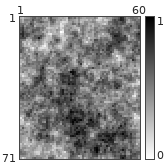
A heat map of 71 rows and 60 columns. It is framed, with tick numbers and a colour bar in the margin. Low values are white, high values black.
The texture is blotchy. No regular stripes run through it. No row or column stands out. The histogram is bell-shaped. The halves do not mirror each other. The bottom middle is the ninth with the highest average.
